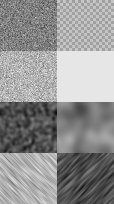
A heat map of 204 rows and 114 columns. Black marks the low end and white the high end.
It is made of 4 by 2 panels. Panel 1,1: middling, fine-grained. Panel 1,2: high, checkered. Panel 2,1: high, fine-grained. Panel 2,2: very high, flat. Panel 3,1: low, blotchy. Panel 3,2: middling, smooth. Panel 4,1: high, slanting down to the right. Panel 4,2: low, slanting up to the right.
